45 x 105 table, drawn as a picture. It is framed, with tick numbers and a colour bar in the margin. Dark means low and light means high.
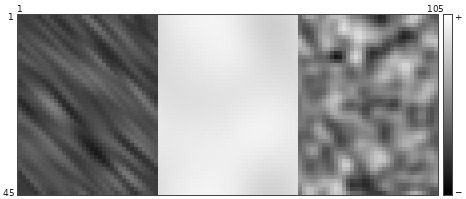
The table splits into one row of 3 panels. Panel 1,1: low, slanting down to the right. Panel 1,2: very high, smooth, faint in contrast. Panel 1,3: middling, blotchy, strong in contrast.
